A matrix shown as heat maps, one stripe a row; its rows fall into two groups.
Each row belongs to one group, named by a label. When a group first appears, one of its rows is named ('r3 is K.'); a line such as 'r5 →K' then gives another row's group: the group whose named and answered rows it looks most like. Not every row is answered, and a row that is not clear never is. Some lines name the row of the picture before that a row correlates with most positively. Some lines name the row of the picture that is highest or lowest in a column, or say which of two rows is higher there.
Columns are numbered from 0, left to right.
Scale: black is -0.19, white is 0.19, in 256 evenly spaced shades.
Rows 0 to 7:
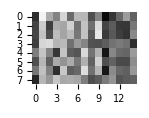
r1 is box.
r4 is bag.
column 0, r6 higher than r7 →Yes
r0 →bag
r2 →box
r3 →bag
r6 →bag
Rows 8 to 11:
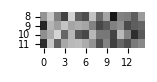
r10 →bag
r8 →bag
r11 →box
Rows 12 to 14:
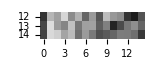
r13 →bag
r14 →bag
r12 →box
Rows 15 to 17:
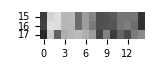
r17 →box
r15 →bag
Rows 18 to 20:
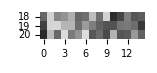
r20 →box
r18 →bag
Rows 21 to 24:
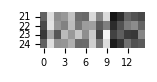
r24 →bag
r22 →bag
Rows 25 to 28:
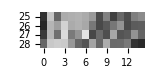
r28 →bag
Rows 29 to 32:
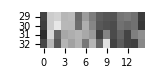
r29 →bag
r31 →box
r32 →box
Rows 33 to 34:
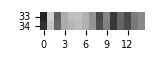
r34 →box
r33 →box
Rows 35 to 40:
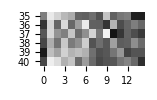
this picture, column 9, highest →37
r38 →box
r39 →box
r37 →bag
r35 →bag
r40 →bag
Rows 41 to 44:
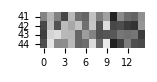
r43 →bag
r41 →bag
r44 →bag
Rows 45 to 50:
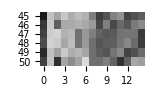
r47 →bag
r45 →box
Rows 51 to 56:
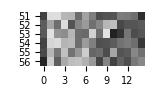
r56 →box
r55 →box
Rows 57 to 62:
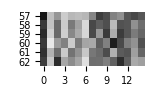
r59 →box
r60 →bag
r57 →box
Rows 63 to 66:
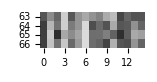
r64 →box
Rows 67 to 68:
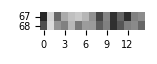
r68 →bag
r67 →box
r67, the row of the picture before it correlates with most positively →65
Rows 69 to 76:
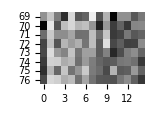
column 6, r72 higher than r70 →No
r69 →bag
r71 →bag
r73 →bag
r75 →box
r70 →box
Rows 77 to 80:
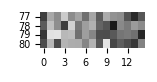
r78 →bag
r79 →bag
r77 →box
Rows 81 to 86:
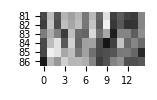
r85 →bag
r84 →bag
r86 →box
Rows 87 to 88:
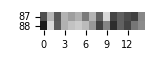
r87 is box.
